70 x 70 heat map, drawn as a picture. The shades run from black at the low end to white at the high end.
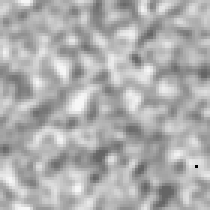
No single row or column stands out from its neighbours. The histogram is bell-shaped. A single lone cell is far lower than the cells round it. No regular stripes run through it. The texture is blotchy. There is no seam.
